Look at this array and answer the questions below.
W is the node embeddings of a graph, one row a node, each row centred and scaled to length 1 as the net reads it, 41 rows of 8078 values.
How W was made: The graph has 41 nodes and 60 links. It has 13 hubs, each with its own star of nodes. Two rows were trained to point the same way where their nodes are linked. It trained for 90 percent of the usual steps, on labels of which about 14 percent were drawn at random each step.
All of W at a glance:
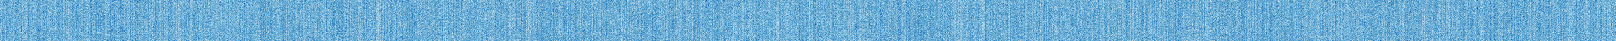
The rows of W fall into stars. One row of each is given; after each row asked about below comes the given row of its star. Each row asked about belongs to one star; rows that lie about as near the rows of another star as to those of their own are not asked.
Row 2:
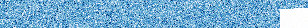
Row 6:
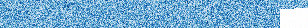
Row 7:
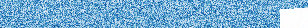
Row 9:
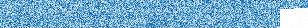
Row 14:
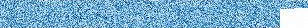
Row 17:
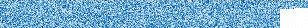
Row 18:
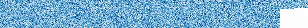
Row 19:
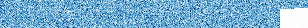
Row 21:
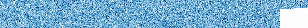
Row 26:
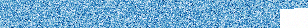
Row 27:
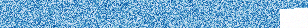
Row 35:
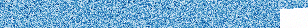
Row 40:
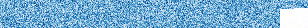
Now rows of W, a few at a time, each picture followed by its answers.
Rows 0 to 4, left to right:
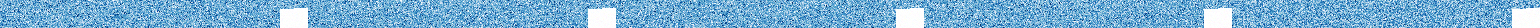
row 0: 7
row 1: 7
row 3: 6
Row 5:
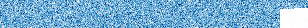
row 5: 17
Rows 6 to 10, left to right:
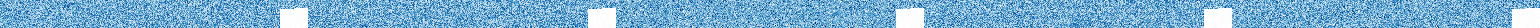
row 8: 27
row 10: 18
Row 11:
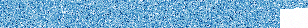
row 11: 6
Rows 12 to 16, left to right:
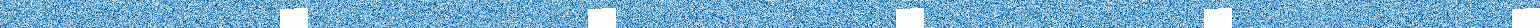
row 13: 27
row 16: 14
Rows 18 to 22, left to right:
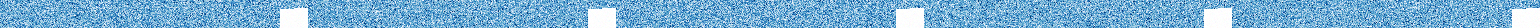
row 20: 14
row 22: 19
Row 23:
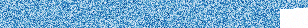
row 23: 21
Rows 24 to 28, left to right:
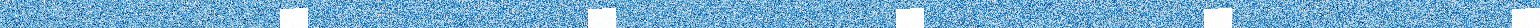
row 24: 21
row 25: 19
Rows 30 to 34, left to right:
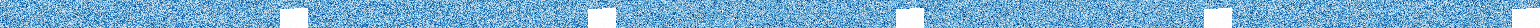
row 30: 40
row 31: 26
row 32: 9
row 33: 26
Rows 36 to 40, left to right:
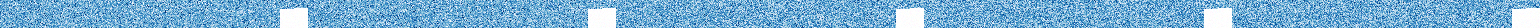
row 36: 27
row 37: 17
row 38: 40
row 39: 18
